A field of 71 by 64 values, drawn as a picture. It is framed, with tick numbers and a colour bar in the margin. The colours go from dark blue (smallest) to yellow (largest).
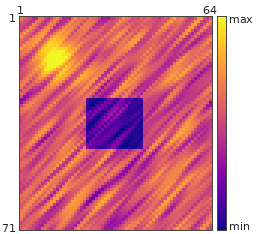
The top left is the ninth with the highest average. A single bump stands in the top left. An odd patch, lower than its surroundings, sits in the centre. The ninth with the lowest average is the centre.
